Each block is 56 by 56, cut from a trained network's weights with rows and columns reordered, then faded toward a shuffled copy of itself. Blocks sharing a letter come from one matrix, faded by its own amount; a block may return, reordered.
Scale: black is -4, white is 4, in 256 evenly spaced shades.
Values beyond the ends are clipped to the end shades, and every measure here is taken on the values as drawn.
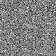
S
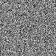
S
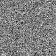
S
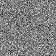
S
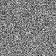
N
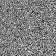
S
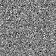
S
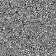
S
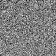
N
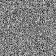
S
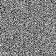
S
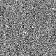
N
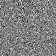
S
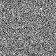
S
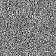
N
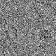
N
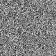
S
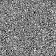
S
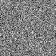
N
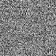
N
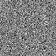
N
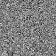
S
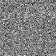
S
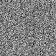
S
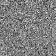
N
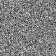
N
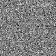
S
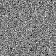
S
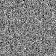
S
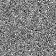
S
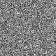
N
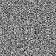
N
